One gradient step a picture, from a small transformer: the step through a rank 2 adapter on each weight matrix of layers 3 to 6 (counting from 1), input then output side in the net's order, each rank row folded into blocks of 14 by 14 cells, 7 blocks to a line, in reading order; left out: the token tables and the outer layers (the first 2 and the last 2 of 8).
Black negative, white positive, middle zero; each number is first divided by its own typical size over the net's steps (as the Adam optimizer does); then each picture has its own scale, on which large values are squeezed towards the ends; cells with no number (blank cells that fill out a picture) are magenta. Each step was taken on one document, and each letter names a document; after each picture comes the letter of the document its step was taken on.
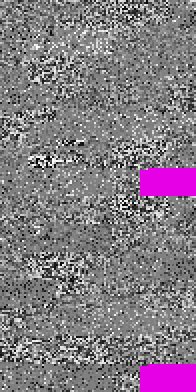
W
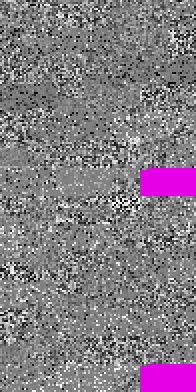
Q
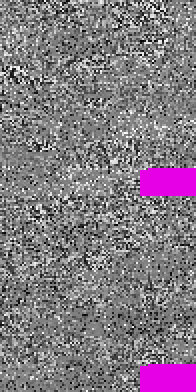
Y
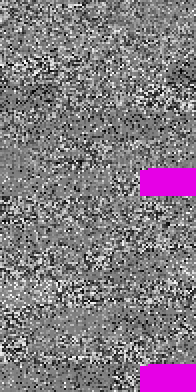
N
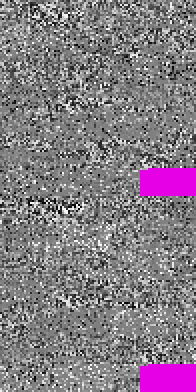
Y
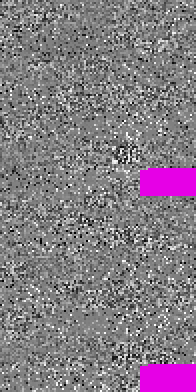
Q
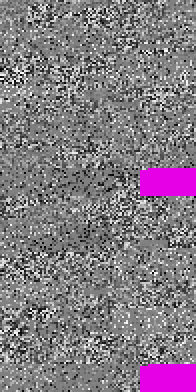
W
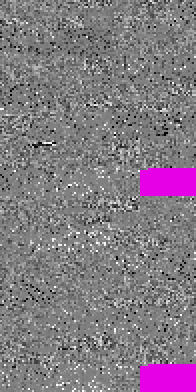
Q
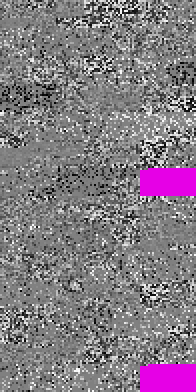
W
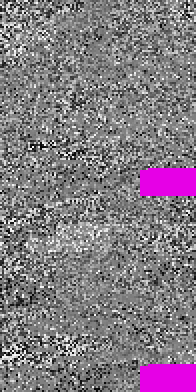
Y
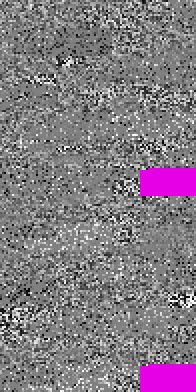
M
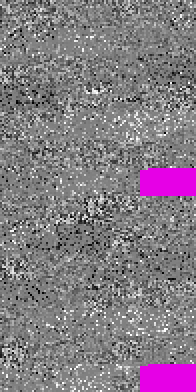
Q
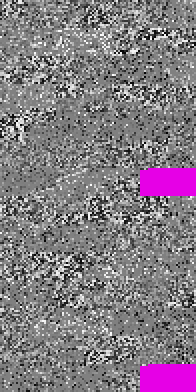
W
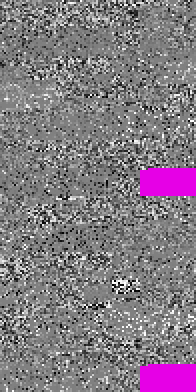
M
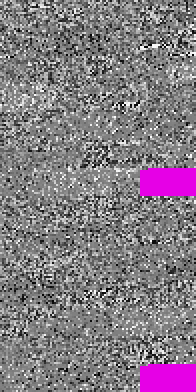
Y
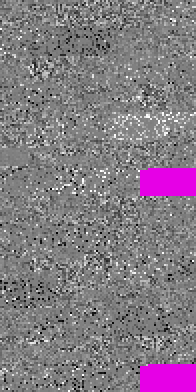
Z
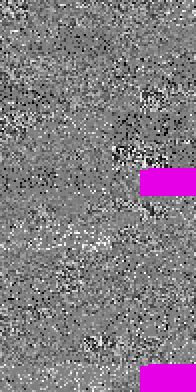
Q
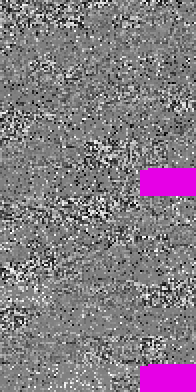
Q
